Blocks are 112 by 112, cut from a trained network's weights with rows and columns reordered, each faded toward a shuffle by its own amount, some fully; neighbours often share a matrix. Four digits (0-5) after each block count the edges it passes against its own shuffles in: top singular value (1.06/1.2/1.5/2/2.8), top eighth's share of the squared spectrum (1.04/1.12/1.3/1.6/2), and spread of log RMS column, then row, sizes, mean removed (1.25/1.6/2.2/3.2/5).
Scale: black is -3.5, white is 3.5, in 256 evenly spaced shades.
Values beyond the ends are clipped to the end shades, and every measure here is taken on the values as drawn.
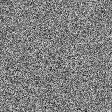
2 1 0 0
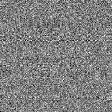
4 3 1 2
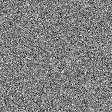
0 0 0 0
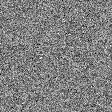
0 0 0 0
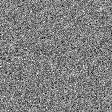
1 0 0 0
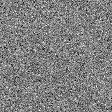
0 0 0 0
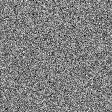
0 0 0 0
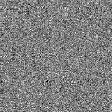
4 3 1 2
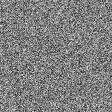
1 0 0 0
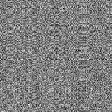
5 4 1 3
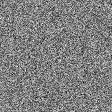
0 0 0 0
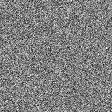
3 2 0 0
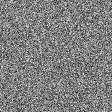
1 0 0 0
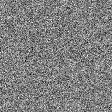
3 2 0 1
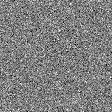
2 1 0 0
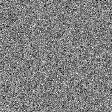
3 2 0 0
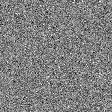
2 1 0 0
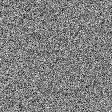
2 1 0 0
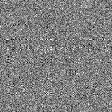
4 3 1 2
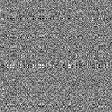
5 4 2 3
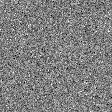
1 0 0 0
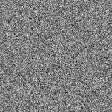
4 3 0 1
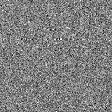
3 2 0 1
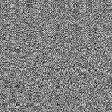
4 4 0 2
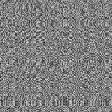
5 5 2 3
